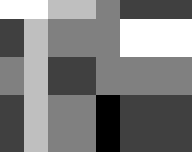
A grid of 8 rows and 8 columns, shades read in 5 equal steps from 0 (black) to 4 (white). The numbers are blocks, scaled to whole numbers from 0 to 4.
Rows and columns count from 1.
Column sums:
13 25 15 15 10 16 16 16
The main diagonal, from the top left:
4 3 2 1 2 1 1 1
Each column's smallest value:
1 3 1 1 0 1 1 1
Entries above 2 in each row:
4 4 4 1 1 1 1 1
